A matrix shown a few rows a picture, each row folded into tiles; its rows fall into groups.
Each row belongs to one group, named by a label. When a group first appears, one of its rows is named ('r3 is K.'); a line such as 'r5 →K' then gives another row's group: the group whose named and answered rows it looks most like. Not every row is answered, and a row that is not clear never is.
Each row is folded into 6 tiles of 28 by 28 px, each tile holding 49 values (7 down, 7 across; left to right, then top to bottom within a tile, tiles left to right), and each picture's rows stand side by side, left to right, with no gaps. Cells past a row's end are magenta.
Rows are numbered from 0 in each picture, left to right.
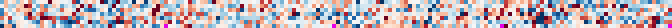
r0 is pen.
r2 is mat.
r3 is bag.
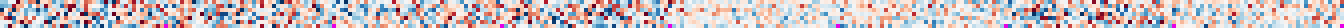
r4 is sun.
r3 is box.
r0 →box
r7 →box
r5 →pen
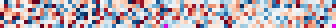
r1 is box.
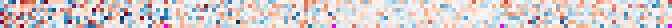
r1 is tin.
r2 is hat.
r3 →box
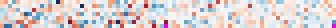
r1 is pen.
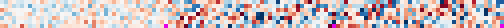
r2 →tin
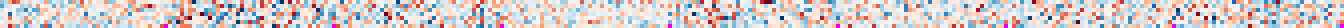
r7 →pen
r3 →hat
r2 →tin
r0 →box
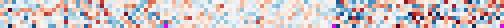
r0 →sun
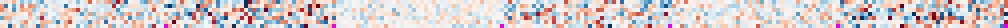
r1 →box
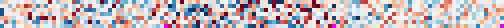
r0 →pen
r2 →mat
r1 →box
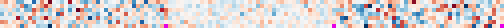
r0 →bag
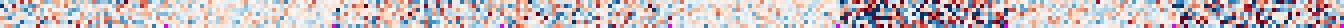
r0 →hat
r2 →pen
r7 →box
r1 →hat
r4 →sun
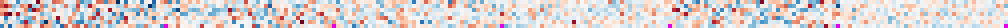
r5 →box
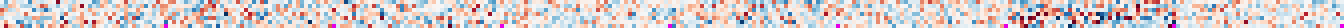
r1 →bag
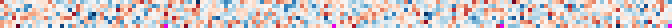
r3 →sun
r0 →bag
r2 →bag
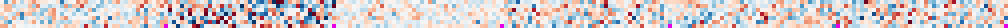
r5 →mat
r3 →sun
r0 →tin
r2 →bag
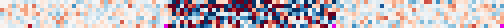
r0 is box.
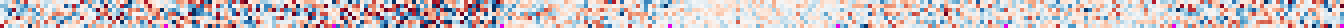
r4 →sun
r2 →sun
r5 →pen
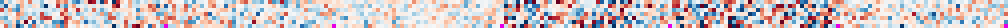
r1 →hat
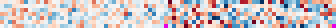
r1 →hat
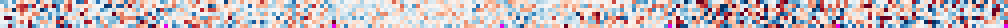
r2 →sun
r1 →pen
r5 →pen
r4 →mat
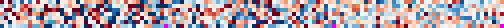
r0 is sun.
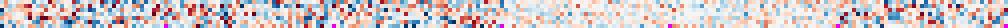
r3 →box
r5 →bag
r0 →pen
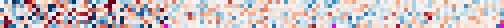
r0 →mat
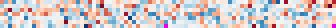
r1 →tin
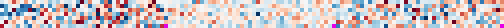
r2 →bag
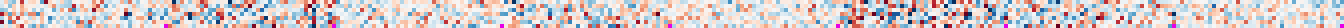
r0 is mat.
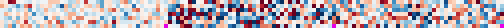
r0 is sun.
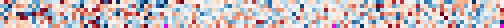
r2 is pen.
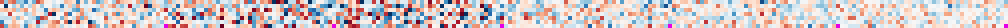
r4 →hat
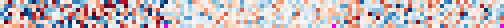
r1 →mat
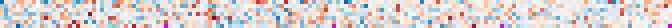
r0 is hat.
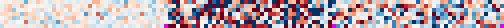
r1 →tin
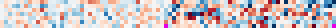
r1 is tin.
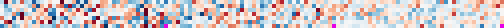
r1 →mat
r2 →tin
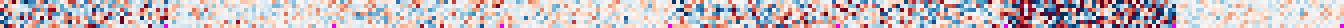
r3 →mat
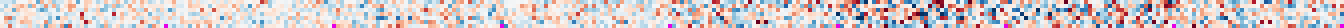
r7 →hat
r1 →pen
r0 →box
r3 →pen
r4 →hat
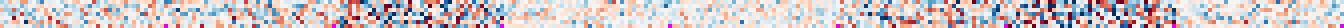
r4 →tin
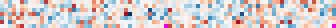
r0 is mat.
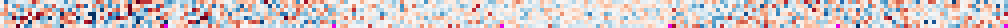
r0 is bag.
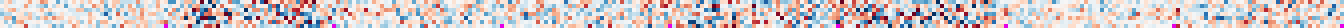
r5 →bag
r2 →sun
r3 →tin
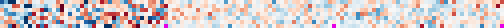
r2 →tin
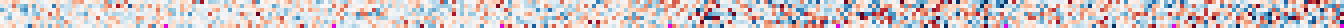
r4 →bag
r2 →tin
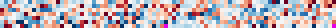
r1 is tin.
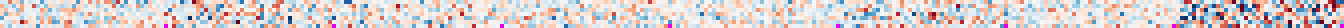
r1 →mat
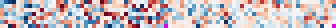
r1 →box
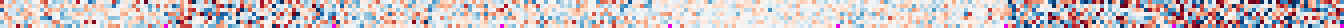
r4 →box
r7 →hat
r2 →mat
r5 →mat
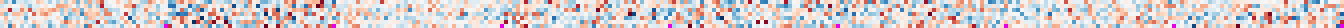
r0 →sun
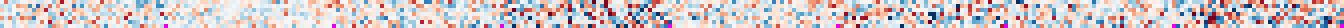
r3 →sun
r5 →bag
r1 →tin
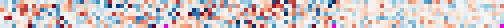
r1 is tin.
